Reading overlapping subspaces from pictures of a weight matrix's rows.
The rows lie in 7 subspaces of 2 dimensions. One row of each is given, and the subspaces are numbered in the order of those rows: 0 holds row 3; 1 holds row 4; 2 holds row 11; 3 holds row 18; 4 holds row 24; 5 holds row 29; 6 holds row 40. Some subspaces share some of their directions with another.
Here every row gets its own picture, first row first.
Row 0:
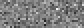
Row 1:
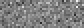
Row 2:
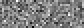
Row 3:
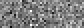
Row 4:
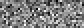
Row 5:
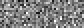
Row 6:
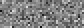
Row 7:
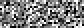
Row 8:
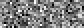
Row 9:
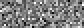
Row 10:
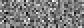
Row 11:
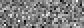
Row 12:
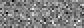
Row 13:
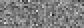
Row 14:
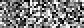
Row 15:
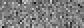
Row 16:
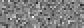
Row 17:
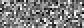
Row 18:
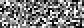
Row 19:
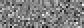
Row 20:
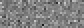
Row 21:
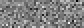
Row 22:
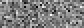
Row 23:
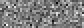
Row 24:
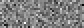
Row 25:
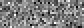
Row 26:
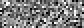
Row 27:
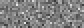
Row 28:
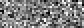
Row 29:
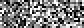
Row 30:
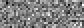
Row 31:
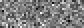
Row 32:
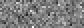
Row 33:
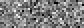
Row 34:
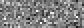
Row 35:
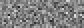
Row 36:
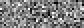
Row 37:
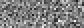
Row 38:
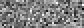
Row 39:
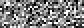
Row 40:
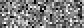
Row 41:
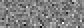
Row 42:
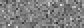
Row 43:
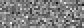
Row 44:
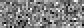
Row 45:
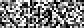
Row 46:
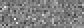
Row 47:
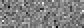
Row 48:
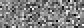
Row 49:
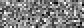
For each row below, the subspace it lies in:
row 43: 3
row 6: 3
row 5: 2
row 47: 2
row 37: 2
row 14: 5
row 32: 6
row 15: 0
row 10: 2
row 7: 3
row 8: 6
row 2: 6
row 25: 0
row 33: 5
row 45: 5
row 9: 0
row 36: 5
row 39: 3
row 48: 3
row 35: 1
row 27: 4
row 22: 0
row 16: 4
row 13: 0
